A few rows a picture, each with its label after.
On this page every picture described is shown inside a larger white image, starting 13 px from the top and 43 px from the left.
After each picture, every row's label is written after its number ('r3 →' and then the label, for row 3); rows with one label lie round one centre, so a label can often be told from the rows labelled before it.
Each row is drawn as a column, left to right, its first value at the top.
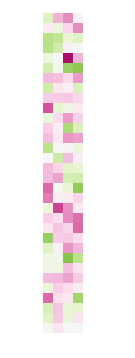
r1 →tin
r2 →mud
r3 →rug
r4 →rug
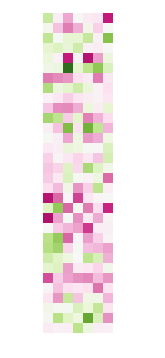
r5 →tin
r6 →tin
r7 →rug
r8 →tin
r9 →rug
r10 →rug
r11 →mud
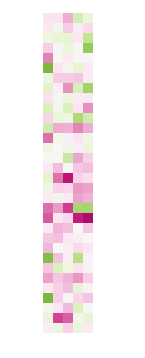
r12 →rug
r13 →mud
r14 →mud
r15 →tin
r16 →tin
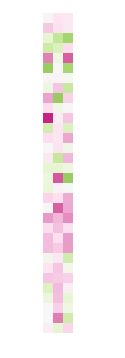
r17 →rug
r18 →mud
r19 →rug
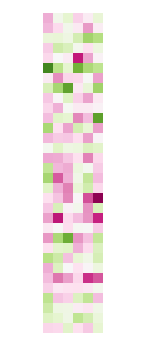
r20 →rug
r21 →tin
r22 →tin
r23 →rug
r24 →rug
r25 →tin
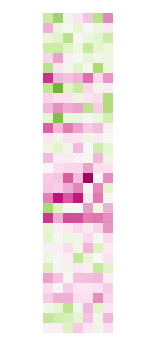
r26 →tin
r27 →tin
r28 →tin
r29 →tin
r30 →mud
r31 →tin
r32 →mud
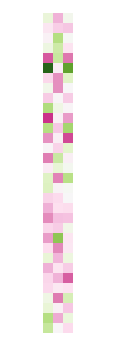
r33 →rug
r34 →mud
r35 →rug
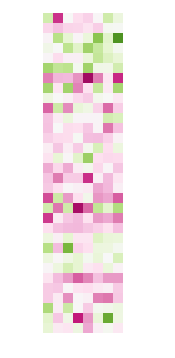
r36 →tin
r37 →mud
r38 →tin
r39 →mud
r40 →mud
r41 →tin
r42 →tin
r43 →tin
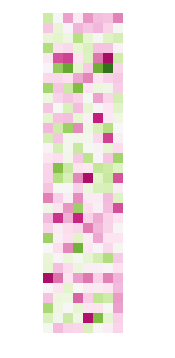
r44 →tin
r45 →rug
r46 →rug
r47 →tin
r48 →mud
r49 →rug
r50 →rug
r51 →mud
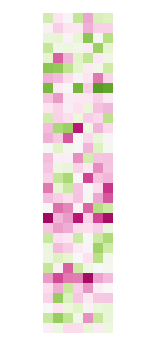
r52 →tin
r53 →rug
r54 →rug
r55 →tin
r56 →mud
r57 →tin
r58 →tin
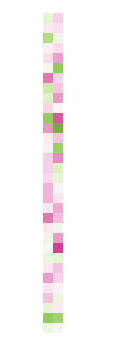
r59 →tin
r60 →rug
